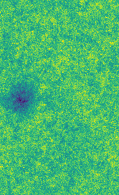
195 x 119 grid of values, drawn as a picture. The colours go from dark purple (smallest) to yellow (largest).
No row or column stands out. Overall the values sit about 70% of the way up the scale. One dip sinks in the middle left. The middle left is the ninth with the lowest average.
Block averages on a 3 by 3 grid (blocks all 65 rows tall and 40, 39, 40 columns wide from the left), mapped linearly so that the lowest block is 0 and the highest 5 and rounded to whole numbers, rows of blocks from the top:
455 / 045 / 435
